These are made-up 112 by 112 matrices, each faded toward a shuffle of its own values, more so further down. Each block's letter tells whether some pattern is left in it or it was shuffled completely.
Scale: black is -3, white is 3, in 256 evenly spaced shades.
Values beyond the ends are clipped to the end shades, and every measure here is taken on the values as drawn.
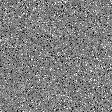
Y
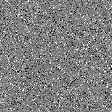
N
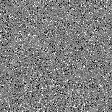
N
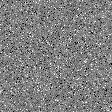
Y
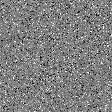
Y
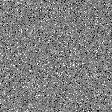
N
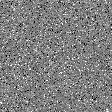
Y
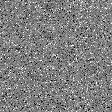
N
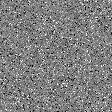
Y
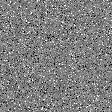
Y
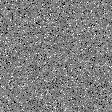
Y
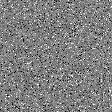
N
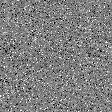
Y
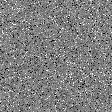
Y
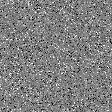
N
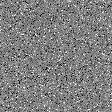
Y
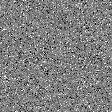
N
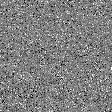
N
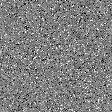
N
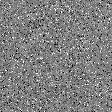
N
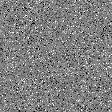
N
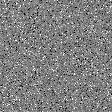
Y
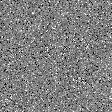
N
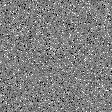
Y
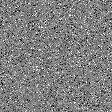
Y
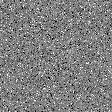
Y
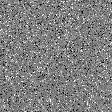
N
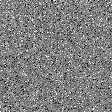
N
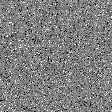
Y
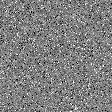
Y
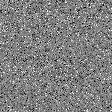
Y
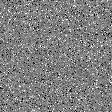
N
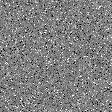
Y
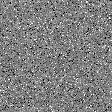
Y
